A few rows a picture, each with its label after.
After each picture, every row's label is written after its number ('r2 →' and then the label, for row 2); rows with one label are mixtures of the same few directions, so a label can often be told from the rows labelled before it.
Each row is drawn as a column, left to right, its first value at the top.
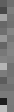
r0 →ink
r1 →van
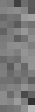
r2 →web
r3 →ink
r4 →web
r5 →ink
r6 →ink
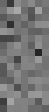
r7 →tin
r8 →web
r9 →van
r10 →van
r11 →ink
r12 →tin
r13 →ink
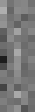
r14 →van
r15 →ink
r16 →van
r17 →ink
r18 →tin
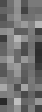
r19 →tin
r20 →van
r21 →tin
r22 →van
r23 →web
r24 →van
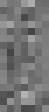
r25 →web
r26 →van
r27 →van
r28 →ink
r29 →web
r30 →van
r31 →ink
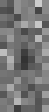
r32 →tin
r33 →van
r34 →ink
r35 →van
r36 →van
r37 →web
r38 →van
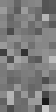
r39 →tin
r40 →web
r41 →van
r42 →tin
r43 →tin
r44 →web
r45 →ink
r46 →van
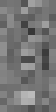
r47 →van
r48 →van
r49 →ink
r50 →web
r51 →web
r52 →web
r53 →van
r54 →tin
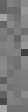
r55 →ink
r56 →web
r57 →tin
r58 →tin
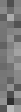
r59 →ink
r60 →ink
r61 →van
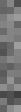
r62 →van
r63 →web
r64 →ink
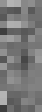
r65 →web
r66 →web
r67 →web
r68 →van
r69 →web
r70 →van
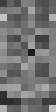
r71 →ink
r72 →tin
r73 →tin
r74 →ink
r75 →tin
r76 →tin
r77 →tin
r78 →ink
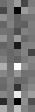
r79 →ink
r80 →van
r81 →ink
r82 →web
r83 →tin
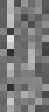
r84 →tin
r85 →tin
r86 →web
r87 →ink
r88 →van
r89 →ink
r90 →van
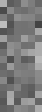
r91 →web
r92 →web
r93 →ink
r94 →tin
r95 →tin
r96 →van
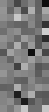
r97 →tin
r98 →tin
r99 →ink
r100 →ink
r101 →tin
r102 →tin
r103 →web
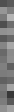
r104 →web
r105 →ink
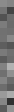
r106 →ink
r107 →ink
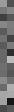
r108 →ink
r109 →tin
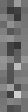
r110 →van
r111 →van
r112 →ink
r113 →van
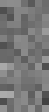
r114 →ink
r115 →ink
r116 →tin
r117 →web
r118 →web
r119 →ink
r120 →web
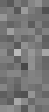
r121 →ink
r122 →web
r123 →tin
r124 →ink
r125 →van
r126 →web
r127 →tin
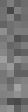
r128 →van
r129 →ink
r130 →tin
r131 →tin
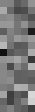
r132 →tin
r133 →web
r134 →van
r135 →van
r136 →web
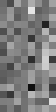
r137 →van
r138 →ink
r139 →web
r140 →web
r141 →van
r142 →ink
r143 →van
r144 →tin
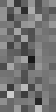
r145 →ink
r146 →ink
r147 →web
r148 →van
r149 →van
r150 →ink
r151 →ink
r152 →web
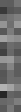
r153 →van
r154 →van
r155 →van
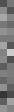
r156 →ink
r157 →tin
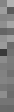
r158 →tin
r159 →web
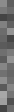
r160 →ink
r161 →tin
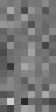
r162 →van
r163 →ink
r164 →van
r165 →ink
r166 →van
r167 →tin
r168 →ink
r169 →tin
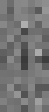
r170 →van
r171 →van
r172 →van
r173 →van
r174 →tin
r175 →tin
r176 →van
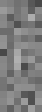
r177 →tin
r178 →ink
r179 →van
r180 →ink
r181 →ink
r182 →web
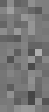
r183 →web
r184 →van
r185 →web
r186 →ink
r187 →web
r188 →tin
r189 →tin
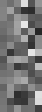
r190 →van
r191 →tin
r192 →web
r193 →web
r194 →tin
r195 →web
